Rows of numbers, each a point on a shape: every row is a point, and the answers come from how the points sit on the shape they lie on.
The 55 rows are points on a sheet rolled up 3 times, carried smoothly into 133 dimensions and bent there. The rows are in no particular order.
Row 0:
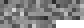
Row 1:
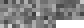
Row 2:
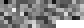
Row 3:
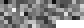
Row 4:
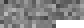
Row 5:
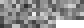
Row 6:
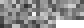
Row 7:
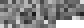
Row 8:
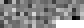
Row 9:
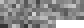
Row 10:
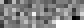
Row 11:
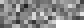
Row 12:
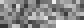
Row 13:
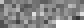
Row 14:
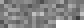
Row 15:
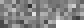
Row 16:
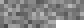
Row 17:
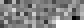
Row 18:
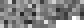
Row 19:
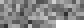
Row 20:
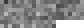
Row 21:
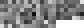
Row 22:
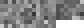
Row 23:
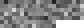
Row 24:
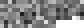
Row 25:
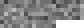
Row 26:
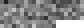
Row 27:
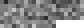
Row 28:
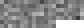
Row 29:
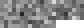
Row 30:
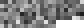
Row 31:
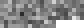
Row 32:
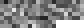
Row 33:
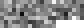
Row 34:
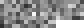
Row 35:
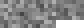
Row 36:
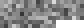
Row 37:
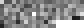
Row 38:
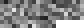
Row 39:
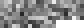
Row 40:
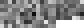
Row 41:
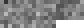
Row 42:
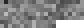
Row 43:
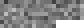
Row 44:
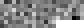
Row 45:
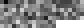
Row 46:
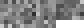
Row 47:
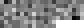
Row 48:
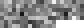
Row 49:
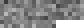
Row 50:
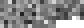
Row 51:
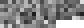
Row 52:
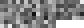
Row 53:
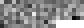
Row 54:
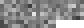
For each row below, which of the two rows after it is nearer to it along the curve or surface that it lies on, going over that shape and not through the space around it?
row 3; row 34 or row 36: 34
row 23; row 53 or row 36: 53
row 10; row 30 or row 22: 22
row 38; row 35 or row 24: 24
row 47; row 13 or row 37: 37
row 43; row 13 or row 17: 13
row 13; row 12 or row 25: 25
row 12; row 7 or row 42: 7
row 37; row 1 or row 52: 1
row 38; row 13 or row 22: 22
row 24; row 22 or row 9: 22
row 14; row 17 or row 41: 41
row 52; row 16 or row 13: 13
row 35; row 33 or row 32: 33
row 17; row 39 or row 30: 39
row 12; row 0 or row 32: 0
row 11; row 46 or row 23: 23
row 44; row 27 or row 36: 27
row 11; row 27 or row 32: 27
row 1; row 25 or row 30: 25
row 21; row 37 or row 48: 48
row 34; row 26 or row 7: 26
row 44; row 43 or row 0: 0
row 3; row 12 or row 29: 12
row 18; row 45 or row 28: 45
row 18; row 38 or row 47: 38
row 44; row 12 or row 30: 12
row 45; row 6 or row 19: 6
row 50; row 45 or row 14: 45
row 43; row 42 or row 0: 42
